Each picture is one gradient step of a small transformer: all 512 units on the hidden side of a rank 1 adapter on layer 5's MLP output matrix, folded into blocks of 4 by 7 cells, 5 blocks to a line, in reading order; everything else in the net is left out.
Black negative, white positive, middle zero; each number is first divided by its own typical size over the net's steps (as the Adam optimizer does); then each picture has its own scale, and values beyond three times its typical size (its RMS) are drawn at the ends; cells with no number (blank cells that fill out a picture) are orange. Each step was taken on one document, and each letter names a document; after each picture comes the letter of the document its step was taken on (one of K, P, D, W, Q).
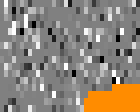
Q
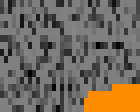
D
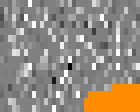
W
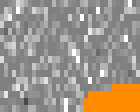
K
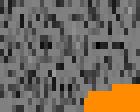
D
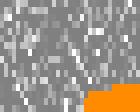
K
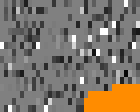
Q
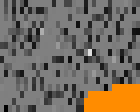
Q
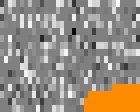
D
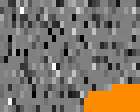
W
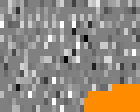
W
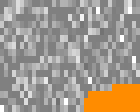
K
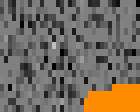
D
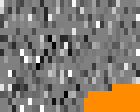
D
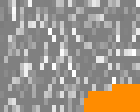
W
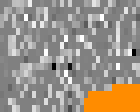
W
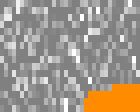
K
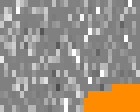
K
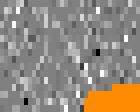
K
